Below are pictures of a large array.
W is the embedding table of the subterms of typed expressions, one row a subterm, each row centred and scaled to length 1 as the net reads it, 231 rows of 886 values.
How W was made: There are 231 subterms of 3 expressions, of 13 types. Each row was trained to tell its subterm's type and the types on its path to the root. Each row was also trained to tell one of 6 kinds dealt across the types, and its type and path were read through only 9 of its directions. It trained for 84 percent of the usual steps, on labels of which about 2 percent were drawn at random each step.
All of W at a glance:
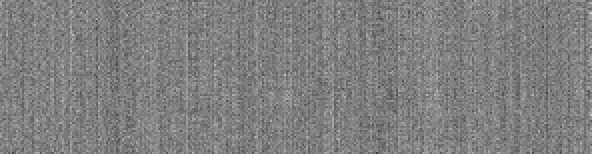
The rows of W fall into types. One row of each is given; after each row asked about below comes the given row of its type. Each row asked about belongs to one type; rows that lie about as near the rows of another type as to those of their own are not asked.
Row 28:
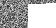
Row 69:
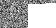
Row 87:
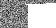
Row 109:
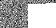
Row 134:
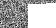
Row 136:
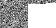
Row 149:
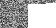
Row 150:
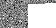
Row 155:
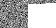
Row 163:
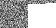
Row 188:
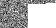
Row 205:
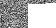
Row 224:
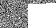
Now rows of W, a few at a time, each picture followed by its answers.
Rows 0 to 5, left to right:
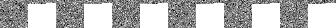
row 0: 224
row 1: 205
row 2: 136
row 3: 155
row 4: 28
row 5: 87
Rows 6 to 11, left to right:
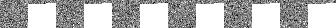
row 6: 28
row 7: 136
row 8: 87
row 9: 134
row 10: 155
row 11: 69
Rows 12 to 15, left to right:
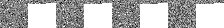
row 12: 134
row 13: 134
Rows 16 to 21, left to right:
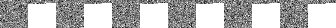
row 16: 224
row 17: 155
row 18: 205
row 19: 205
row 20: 87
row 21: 28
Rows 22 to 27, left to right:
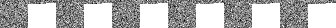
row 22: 28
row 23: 69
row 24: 28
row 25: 69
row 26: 69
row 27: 150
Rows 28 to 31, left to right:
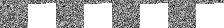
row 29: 69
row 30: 150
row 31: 224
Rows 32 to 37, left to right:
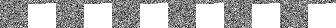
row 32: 155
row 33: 28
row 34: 136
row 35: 109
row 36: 87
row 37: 205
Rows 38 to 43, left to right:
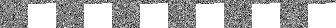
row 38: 150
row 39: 205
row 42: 109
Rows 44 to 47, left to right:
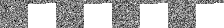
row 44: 224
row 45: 150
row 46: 69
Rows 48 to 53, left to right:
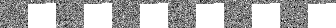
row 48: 136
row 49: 69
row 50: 87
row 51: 28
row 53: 205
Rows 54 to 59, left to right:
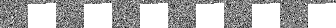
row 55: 28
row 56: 205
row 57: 134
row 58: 28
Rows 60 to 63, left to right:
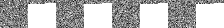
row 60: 109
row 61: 69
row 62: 188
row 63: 87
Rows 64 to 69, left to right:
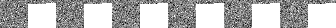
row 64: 205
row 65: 224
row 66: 136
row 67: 150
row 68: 134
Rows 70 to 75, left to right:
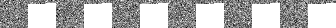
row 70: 163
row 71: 136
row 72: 224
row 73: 136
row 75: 150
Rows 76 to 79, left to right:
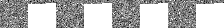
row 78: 150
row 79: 205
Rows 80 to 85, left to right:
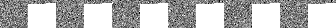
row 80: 188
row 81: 150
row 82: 87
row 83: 188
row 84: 136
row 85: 205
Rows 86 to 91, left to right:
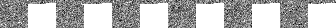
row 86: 224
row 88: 69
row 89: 136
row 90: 136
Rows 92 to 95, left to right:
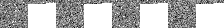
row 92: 149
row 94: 155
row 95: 28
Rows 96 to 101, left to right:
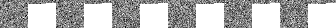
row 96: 155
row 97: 155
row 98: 134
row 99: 134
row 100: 136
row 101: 109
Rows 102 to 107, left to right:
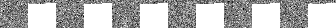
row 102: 136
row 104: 155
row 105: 205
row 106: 149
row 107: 224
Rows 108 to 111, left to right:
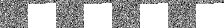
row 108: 87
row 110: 69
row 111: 109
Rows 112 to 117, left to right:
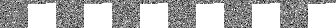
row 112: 149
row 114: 136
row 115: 87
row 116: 205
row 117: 28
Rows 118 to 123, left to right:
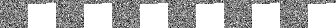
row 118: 188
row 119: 28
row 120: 69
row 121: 188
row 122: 149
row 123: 149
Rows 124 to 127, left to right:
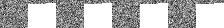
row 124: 188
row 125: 136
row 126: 188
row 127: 28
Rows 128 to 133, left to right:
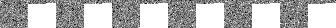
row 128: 188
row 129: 224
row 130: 69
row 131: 136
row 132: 205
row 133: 155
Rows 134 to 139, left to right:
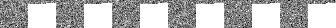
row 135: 155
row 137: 163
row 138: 134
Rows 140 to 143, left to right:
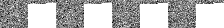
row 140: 163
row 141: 163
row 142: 150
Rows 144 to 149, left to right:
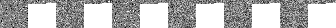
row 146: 149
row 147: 188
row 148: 28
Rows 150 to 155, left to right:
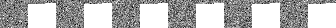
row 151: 224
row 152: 109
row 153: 224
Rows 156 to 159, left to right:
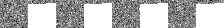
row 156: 150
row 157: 136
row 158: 188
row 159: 224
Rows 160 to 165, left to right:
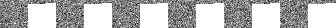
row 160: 28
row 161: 150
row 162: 205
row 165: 87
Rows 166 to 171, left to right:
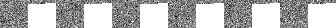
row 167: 224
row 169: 87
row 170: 69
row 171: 87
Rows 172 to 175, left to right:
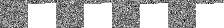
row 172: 205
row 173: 163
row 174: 150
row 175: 109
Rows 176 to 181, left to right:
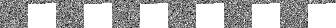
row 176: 155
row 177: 188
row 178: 155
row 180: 188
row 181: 134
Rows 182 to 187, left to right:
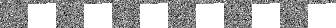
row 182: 150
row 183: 205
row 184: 109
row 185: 109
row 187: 134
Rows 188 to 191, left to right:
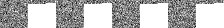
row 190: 150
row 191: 188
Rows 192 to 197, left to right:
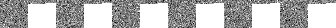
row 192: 109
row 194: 155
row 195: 69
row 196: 134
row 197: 134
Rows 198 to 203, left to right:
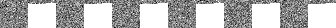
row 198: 87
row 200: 109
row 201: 87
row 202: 224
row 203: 28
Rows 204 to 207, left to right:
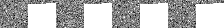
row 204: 150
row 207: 150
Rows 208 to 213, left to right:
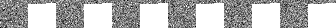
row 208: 205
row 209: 134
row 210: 188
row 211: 188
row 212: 87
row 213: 69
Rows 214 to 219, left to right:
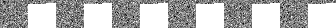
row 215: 109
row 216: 150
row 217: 224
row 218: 224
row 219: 87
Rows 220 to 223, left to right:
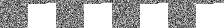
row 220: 188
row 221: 163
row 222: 109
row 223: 163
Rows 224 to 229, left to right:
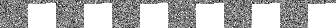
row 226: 163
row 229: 205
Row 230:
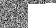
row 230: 87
